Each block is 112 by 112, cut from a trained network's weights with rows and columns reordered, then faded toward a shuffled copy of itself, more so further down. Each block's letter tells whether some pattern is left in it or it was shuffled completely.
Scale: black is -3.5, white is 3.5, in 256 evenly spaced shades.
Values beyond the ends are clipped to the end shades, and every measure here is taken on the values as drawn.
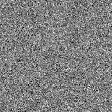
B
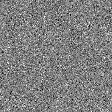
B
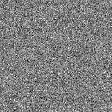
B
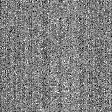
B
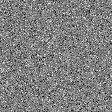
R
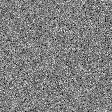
R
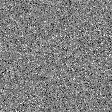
R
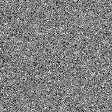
B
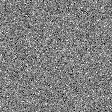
R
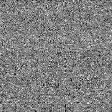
B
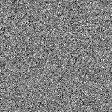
B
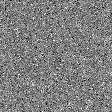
R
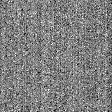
B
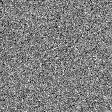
R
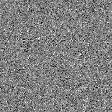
B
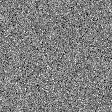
R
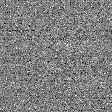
B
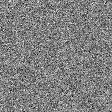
R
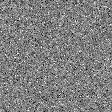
R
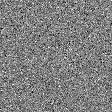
R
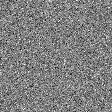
R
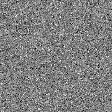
B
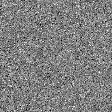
B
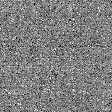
B
